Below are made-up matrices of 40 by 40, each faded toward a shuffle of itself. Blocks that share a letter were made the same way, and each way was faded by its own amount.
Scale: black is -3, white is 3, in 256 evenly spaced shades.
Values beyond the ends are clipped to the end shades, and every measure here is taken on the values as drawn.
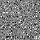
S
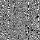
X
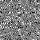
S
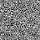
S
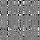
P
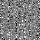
X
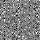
X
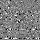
S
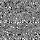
S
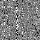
X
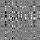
P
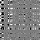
P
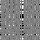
P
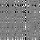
P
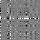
P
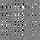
P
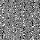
X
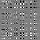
P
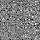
S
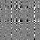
P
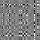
P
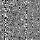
X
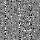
X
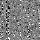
X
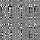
P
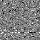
S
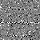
S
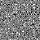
S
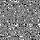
S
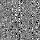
X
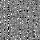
X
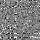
S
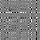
P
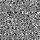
S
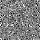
S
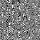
X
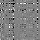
P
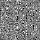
X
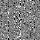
X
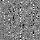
X
